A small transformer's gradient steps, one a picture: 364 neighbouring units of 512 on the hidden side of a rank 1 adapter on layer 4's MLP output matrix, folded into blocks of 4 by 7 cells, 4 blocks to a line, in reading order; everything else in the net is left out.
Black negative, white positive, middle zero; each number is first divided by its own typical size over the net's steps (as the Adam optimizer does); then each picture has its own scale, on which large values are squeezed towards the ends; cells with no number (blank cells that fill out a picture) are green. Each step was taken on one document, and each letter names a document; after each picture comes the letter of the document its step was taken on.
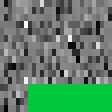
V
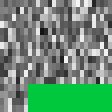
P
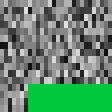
P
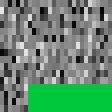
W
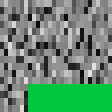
W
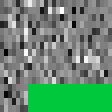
W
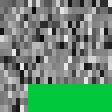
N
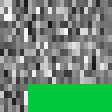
W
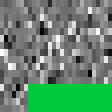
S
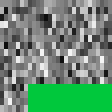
P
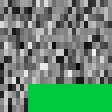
P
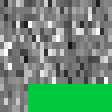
S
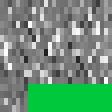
S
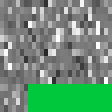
S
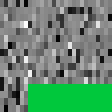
V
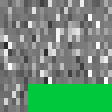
S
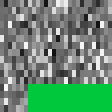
N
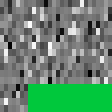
S
